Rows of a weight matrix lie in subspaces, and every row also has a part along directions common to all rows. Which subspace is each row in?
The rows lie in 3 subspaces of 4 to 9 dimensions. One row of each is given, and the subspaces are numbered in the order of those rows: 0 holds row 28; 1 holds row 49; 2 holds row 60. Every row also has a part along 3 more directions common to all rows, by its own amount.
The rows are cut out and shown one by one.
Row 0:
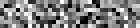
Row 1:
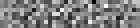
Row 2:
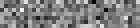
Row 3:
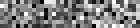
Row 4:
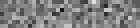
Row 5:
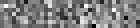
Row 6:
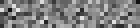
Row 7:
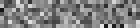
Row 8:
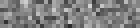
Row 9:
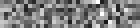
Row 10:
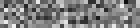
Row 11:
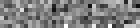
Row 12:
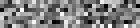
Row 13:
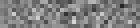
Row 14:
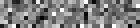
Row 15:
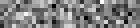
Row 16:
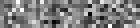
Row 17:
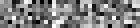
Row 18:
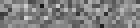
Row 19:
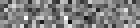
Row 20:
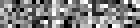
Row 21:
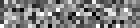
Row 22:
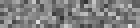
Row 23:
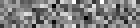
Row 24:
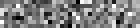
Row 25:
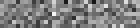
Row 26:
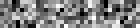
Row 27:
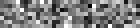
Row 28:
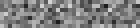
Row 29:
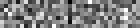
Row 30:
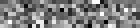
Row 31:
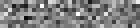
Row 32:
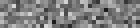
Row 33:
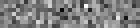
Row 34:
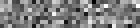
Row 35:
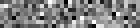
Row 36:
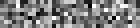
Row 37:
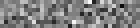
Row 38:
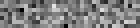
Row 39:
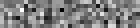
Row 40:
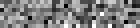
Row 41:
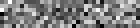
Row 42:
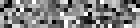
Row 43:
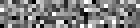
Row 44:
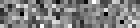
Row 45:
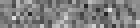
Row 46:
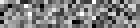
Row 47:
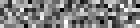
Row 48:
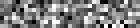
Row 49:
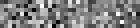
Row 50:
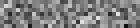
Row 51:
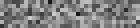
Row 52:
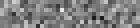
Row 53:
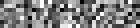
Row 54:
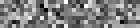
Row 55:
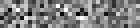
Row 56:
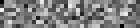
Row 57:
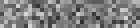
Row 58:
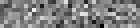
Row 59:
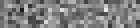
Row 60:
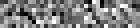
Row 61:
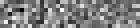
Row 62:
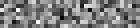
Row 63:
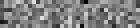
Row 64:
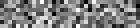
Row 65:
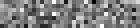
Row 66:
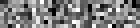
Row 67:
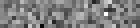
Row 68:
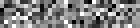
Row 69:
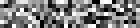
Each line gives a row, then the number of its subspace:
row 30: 2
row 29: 2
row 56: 0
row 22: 1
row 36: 2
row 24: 2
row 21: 0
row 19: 2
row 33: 1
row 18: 0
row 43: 0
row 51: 0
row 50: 0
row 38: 1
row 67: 1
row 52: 1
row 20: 0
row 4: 1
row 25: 1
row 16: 2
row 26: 1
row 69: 1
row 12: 0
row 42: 0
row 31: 0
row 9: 2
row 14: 2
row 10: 2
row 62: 1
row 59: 2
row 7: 1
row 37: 2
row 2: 2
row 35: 1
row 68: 2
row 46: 2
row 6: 0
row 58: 1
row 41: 0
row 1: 1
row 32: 1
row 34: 0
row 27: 2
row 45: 1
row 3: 1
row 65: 1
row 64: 1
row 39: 2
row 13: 2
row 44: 1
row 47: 2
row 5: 1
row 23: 2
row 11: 2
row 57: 0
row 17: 1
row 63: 2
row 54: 1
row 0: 0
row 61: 2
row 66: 2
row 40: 2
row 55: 0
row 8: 2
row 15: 2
